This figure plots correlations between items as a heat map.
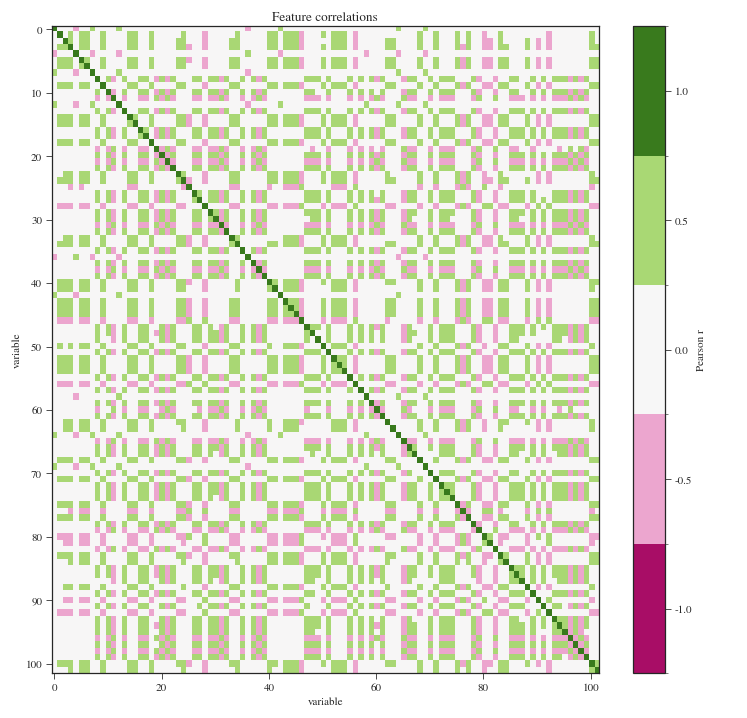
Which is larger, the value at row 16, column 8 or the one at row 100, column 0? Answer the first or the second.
the first
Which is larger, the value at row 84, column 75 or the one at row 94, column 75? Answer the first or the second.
the first
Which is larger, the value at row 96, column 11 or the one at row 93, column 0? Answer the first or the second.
the first
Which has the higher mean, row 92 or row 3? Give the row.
3
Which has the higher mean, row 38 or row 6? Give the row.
6
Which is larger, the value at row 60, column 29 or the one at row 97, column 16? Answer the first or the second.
the second
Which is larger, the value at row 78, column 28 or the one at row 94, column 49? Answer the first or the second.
the second
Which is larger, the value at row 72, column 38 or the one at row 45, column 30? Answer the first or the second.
the second
